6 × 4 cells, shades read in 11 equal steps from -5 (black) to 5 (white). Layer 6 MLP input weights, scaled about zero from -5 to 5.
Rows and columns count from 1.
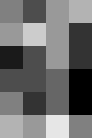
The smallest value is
-5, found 2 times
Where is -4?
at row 3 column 1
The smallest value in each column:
-4 -3 -1 -5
